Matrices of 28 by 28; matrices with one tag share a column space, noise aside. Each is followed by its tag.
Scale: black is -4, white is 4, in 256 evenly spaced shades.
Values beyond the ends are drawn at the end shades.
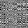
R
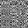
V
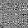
R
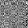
V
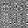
R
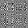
R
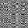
R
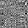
V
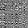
R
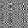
R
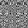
V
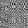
R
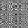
R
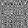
V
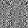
V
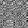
V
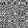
V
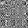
V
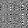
R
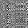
R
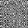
V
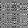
R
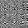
R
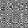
R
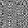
V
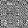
V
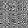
R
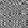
V
